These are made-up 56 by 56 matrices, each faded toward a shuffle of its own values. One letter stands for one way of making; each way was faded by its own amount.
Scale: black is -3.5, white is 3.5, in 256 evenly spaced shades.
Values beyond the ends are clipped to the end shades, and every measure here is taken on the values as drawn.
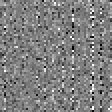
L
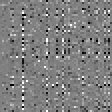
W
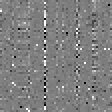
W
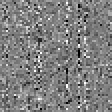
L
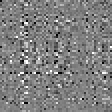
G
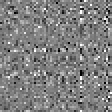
G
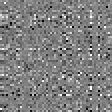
G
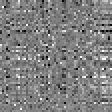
G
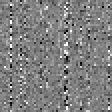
L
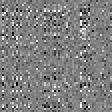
W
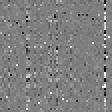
W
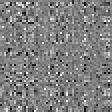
G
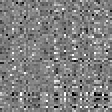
G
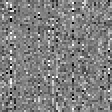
L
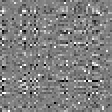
G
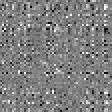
G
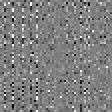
W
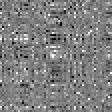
G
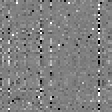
W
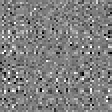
G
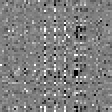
W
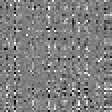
W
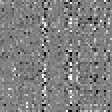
W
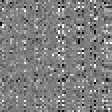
W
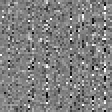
L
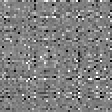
G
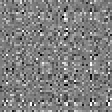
G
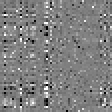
W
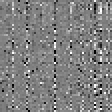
W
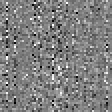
L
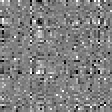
G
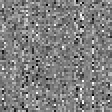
L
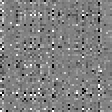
W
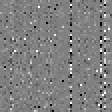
W
